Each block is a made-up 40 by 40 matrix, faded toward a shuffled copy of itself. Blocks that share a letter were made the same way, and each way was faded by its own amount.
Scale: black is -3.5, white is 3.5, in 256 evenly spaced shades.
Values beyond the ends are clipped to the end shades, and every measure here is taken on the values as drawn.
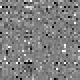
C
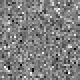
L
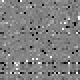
C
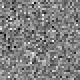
L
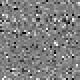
C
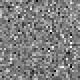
L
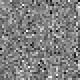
L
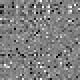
C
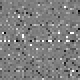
C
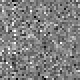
L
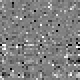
C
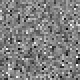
L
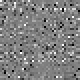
C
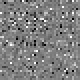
C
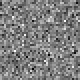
L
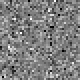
L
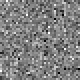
L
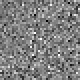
L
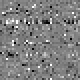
C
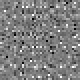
C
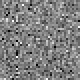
L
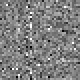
L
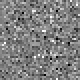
L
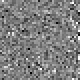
L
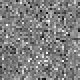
L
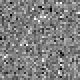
L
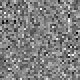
L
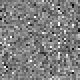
L
